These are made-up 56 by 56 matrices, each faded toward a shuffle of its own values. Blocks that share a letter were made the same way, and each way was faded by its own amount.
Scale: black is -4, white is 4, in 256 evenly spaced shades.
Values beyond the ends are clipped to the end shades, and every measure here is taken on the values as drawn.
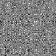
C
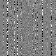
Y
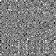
C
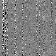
Y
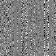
Y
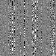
Y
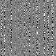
Y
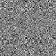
C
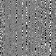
Y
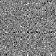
C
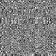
C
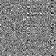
C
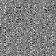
C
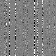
Y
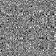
C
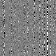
Y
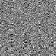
C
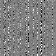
Y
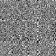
C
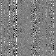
Y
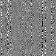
Y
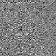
C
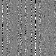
Y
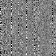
Y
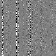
Y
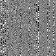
Y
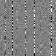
Y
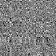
C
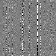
Y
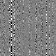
Y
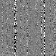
Y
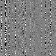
Y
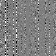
Y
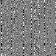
Y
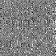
C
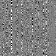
Y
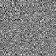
C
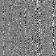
Y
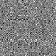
C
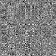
C
